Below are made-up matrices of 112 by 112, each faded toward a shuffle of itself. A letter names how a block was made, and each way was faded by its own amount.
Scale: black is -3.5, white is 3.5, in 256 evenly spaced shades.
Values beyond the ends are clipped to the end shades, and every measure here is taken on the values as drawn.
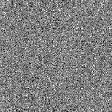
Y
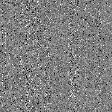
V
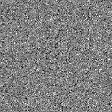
Y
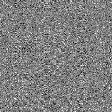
Y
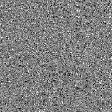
Y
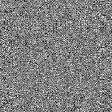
Y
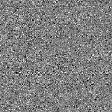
Y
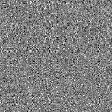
Y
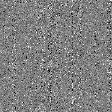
V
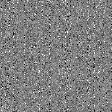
V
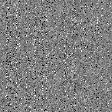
V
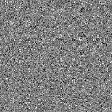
Y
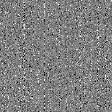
V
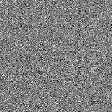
Y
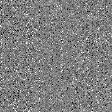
V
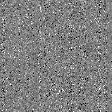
V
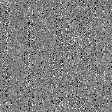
V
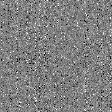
V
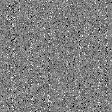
V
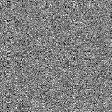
Y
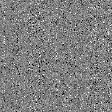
V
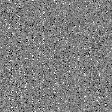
V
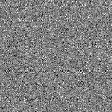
Y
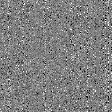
V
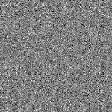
Y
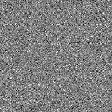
Y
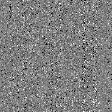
V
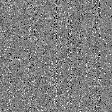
V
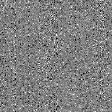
V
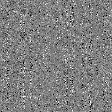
V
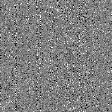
V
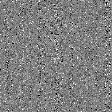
V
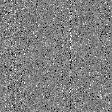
V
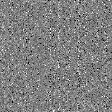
V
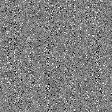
V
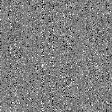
V
